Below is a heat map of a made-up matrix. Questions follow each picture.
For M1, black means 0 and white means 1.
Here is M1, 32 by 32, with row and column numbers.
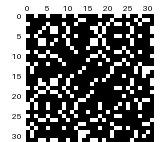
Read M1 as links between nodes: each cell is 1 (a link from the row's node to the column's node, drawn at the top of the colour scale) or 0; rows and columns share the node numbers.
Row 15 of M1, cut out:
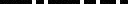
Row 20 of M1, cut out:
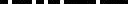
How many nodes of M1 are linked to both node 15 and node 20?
3
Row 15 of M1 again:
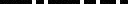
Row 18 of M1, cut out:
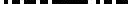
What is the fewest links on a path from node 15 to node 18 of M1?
3
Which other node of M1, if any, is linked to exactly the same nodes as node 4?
node 16
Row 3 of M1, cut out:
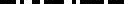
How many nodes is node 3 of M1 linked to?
9
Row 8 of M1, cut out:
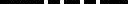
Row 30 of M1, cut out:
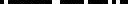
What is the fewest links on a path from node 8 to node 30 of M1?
3
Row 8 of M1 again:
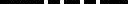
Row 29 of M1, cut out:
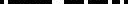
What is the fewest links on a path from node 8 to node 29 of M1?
2
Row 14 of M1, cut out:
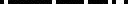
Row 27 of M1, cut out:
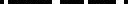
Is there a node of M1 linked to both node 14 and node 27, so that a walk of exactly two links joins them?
yes
